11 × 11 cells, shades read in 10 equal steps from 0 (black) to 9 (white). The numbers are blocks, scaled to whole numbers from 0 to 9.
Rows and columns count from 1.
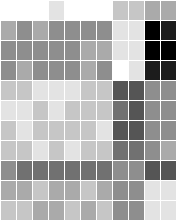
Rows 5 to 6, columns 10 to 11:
5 5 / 5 5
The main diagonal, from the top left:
9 5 5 5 8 7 8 4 5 8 8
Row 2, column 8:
8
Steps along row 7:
up down same same same up down same up same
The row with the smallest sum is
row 9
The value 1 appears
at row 2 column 11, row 4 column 10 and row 4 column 11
